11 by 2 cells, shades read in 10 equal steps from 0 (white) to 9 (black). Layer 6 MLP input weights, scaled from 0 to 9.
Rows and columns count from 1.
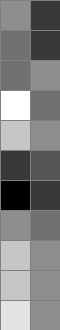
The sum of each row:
11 12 9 5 6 13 16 9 6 6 5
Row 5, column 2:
4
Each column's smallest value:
0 4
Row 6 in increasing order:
6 7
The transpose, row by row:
4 5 5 0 2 7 9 4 2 2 1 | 7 7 4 5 4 6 7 5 4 4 4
